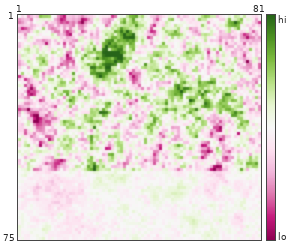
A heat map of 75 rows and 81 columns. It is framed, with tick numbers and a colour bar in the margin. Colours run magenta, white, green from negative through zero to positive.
The bottom part is calmer, past a seam about 70% of the way down. There are no regular stripes. The halves do not mirror each other. No overall slope runs across the table. The texture is blotchy. On average the colour sits 50% of the way up the scale.
